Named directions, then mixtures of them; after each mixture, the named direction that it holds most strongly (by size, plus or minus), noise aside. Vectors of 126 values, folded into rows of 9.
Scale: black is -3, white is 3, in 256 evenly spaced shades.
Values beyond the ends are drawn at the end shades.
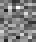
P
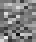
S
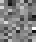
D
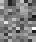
D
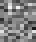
P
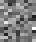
D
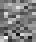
S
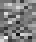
S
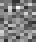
P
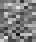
S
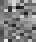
P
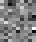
D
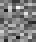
P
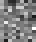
D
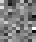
D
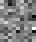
D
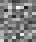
P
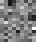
D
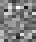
P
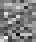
S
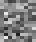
S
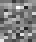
S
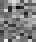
P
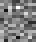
P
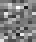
S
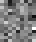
D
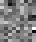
D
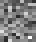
P
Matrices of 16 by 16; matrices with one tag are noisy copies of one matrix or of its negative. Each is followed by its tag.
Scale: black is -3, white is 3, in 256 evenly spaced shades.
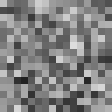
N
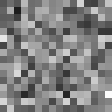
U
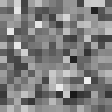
U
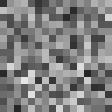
N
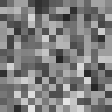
N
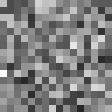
N
